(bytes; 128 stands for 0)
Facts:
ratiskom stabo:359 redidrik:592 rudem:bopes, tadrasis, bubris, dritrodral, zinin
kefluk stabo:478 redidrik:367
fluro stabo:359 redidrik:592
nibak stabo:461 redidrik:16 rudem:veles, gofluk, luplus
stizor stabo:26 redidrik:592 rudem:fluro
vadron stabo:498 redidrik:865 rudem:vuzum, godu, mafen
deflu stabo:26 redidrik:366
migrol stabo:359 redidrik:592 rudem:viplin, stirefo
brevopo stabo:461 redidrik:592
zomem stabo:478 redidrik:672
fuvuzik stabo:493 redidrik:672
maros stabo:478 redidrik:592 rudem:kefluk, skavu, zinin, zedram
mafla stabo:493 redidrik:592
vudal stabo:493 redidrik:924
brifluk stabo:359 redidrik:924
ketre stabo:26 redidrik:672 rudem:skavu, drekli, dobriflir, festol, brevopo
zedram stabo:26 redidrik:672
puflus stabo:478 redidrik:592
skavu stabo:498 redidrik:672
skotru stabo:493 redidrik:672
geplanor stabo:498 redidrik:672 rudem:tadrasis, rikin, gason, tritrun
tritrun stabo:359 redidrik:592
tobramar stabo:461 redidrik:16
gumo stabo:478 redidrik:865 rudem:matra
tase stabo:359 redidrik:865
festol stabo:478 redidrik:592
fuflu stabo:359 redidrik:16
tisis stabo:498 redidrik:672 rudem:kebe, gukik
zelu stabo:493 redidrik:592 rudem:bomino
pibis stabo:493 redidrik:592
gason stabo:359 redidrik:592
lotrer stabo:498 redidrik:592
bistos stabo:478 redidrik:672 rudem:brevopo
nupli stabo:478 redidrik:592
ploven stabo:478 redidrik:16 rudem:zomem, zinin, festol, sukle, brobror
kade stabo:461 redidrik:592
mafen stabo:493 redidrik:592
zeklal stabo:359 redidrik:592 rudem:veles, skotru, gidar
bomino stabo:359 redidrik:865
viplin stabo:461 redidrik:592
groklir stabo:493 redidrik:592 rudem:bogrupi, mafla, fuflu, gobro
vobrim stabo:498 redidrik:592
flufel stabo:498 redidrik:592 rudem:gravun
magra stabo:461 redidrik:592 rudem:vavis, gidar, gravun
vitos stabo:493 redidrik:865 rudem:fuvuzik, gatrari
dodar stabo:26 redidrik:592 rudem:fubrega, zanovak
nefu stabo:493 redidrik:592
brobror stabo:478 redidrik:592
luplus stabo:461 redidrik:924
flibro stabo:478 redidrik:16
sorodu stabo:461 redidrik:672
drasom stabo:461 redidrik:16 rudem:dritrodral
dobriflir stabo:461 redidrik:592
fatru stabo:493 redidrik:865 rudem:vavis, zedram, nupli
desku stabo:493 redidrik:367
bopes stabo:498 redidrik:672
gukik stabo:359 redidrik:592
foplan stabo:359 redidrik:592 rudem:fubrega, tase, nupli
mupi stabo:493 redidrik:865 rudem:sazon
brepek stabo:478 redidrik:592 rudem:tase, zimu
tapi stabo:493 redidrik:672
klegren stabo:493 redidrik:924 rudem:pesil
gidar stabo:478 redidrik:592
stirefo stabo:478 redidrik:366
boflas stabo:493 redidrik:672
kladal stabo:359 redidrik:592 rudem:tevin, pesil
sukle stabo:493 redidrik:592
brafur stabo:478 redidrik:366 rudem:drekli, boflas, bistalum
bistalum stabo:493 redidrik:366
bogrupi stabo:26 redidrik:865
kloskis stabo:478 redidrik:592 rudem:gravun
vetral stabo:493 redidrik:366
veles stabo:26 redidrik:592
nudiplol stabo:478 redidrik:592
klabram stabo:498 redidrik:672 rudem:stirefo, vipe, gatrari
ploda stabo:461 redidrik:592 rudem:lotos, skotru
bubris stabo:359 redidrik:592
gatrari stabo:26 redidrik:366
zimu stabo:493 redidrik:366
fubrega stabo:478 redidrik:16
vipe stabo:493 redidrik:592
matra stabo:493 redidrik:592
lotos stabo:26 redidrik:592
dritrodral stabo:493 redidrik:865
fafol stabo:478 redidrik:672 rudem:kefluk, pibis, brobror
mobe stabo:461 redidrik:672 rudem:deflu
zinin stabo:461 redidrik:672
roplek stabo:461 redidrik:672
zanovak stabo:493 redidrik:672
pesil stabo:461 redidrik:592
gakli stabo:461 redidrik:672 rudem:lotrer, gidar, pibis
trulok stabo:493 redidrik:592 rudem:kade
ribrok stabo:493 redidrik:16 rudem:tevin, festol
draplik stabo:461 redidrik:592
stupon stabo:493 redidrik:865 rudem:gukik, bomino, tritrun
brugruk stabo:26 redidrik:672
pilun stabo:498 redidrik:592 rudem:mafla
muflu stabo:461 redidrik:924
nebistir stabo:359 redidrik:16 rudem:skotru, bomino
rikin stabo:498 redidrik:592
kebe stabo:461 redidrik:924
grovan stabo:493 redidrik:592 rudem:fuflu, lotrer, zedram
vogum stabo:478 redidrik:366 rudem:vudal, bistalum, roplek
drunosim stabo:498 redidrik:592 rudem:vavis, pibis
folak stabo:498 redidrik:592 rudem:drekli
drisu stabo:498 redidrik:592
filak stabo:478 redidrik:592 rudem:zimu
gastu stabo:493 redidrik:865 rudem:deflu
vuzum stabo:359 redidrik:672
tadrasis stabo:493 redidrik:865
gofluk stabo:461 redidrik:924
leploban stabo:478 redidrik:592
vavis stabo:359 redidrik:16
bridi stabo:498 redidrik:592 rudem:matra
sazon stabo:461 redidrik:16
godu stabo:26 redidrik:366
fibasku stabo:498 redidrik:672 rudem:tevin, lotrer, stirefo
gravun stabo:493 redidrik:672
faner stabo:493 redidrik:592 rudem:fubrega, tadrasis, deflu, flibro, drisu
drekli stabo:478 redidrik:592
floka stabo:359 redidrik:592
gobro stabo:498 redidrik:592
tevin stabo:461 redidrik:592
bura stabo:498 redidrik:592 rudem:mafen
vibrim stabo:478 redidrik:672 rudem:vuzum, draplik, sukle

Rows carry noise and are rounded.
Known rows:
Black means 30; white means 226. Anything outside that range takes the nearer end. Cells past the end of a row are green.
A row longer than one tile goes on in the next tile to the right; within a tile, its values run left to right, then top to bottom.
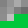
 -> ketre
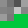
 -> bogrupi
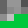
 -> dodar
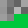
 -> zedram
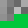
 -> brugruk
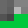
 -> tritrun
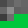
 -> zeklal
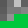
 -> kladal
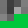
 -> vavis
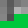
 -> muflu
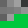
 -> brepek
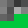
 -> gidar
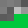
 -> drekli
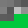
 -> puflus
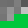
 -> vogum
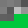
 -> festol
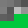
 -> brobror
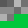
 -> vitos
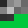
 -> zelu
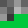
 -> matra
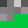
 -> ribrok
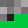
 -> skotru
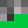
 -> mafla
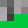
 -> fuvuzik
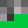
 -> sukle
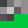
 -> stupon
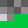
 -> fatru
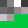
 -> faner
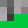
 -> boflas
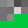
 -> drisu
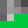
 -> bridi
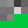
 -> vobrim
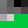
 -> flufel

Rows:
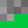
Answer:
fafol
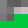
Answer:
stirefo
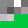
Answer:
mobe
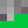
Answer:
tisis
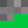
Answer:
nibak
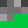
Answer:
grovan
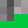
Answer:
tase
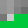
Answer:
klabram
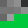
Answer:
maros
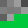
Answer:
ploven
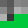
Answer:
vudal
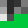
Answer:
gravun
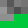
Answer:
gakli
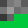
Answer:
ploda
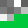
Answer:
gastu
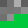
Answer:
drasom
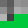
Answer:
dritrodral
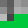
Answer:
tadrasis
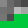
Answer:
kefluk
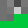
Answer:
lotos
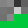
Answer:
lotrer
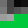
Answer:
kloskis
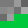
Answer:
gumo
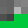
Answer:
gukik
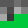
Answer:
pibis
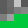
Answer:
foplan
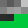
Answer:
bomino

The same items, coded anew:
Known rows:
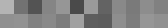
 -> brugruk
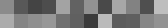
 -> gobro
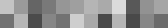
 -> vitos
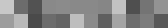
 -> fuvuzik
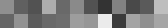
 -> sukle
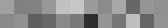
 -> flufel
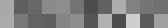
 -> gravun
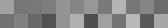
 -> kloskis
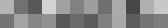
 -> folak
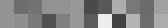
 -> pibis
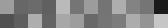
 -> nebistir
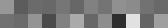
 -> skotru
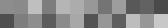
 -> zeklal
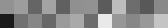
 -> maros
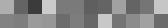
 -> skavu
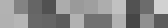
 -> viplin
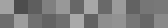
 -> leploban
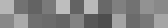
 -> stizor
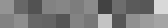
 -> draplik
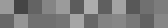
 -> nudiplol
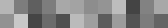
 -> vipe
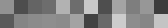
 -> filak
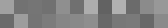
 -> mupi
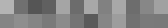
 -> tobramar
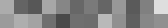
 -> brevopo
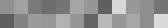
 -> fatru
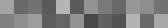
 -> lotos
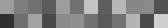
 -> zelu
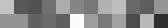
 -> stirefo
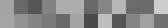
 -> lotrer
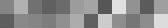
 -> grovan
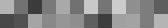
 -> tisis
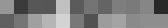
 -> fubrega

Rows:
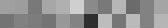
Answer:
drunosim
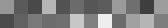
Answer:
zomem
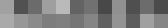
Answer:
brifluk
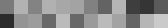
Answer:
ratiskom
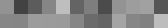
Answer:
zimu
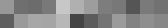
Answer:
drisu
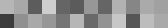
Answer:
ketre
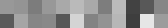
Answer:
kladal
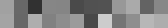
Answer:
zedram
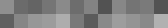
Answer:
zanovak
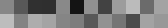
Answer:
bogrupi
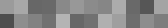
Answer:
drasom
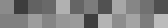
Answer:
nupli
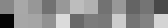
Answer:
faner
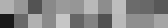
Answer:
geplanor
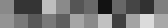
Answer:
vuzum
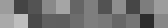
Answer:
matra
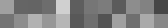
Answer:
deflu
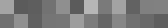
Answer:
gumo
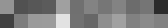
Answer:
flibro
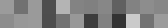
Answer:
veles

